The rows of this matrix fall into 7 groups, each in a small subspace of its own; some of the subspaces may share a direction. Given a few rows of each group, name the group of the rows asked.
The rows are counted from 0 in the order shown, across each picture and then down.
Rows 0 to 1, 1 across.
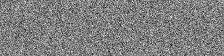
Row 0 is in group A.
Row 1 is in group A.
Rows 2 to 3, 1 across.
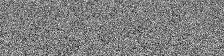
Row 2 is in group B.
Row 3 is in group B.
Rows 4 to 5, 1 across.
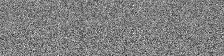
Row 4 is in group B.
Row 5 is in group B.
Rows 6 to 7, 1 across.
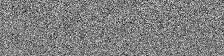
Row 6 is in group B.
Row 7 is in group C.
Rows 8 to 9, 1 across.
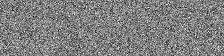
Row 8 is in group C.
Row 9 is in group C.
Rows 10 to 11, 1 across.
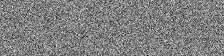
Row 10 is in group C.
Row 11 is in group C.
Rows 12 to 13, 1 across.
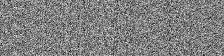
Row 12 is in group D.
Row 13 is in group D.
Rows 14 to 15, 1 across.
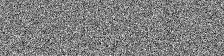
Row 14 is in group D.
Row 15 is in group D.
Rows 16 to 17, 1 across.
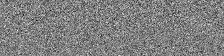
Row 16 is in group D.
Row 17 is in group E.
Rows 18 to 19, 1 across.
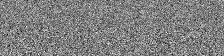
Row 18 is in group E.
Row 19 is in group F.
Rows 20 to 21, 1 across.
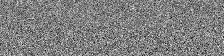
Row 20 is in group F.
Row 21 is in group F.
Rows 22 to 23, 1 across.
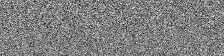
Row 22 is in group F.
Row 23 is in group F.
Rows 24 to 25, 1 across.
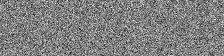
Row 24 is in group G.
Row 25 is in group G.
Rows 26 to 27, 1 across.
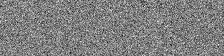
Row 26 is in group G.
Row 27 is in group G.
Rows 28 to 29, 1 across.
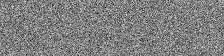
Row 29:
E
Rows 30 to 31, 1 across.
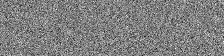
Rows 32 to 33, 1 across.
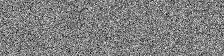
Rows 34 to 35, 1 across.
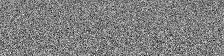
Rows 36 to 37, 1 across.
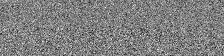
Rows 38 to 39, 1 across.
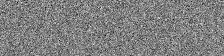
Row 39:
B
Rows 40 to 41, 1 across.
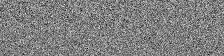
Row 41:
D
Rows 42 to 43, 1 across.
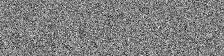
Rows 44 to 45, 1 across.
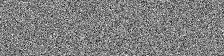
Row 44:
G
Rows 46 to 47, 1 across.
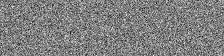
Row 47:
D
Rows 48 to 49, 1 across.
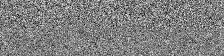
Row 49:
C
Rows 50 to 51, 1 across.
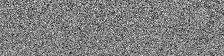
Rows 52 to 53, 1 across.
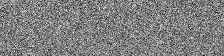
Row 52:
B
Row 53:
F
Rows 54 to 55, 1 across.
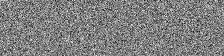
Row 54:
F
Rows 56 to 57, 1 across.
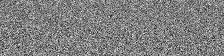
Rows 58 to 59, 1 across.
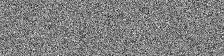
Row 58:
A
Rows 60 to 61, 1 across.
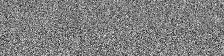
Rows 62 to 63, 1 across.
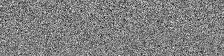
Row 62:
G
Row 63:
E
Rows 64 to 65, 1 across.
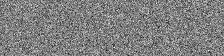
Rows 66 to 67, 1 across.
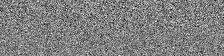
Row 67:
E
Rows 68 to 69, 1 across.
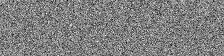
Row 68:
G
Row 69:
A
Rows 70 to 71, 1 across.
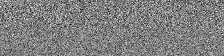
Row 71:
B
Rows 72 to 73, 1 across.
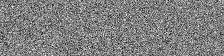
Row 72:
A
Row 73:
C
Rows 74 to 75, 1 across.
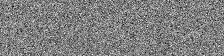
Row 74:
B
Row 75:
F
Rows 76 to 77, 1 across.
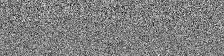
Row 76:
D
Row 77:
A
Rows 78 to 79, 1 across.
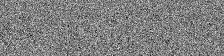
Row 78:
D
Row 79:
C
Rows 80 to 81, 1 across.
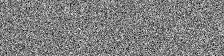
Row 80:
D
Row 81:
G
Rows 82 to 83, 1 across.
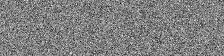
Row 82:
E
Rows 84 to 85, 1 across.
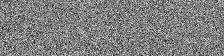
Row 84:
G
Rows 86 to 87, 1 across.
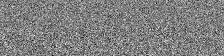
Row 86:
A
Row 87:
C
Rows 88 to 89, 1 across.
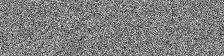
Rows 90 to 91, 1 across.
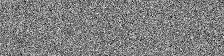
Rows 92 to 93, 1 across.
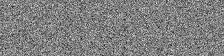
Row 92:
A
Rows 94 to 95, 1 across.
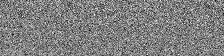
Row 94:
F
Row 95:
B
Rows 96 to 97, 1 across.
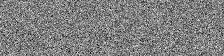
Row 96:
G
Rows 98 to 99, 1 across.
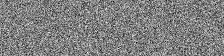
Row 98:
D
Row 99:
F
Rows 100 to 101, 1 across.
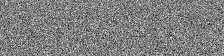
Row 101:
G
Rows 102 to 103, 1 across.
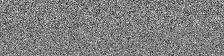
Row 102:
C
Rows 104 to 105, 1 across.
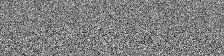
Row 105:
D
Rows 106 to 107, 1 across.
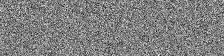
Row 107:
A
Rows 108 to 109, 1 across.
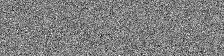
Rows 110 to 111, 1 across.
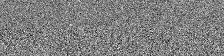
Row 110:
G
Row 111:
C
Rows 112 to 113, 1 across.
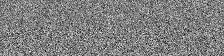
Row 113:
F
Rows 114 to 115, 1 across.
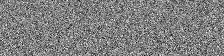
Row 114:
G
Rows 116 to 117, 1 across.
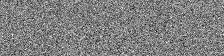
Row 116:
F
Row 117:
C
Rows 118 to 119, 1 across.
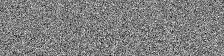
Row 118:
G
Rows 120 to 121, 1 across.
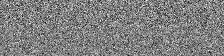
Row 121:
D
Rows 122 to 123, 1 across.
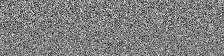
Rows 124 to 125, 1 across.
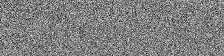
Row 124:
C
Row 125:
C
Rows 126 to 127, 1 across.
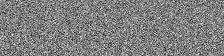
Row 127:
G
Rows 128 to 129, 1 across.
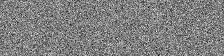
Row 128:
G
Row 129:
A
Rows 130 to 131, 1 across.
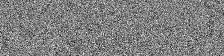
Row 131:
C
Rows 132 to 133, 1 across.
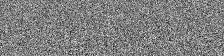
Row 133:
D
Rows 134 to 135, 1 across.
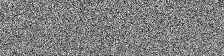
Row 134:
G
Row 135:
D
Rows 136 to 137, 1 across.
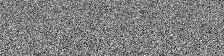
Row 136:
E
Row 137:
F
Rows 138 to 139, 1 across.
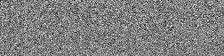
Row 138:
F
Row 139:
B
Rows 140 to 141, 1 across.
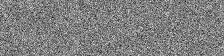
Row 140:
C
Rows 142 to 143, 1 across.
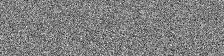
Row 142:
E
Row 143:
G
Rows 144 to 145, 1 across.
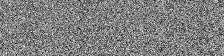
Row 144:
G
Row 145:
G
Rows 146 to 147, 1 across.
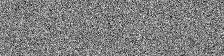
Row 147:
B
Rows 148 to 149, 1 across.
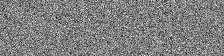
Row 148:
C
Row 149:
F
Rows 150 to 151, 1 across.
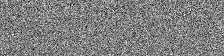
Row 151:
B
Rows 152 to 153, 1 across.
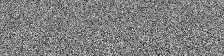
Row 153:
A
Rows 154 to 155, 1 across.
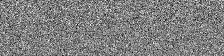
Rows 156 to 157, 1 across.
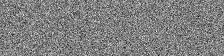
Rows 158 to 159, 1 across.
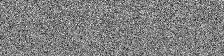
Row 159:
G
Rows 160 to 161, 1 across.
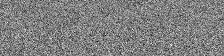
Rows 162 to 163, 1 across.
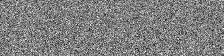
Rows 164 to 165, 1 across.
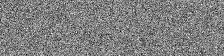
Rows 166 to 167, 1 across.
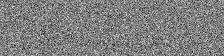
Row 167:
D
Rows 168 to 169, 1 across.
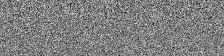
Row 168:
D
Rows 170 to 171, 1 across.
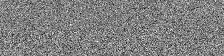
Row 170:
F
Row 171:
B
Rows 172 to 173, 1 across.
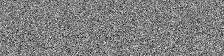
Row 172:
B
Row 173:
E
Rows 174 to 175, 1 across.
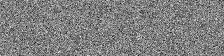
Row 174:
E
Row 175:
B
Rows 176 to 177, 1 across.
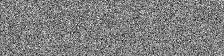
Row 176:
E
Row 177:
D
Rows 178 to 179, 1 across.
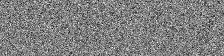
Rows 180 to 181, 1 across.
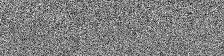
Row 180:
C
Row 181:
B
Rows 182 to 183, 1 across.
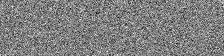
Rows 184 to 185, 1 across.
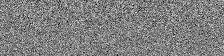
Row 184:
B
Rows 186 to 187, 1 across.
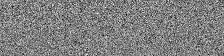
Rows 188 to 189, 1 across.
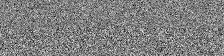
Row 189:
G
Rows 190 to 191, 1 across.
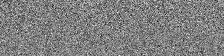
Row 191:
E
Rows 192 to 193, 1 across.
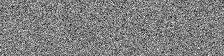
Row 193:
G
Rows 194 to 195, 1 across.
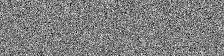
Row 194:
D
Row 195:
E
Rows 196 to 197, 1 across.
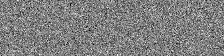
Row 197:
B
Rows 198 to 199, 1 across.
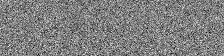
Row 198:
C
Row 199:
F
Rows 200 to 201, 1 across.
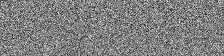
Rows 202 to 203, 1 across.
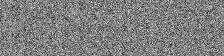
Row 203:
A
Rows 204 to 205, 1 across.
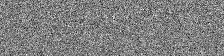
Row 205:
E
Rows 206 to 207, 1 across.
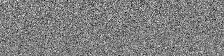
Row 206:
G
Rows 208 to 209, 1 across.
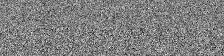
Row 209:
G
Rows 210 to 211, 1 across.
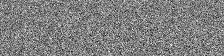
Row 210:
B
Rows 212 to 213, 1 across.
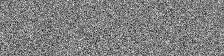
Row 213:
C
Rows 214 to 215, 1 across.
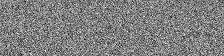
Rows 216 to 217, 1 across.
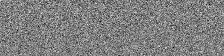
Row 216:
F
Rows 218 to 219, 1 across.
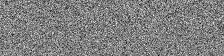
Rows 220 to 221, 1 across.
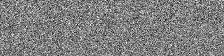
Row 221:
A
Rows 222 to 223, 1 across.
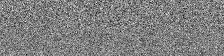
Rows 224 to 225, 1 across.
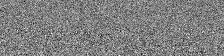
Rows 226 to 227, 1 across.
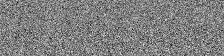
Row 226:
E
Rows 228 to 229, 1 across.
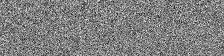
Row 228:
D
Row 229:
B
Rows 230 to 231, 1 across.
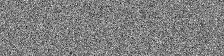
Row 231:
G
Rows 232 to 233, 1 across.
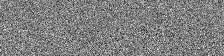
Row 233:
G
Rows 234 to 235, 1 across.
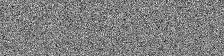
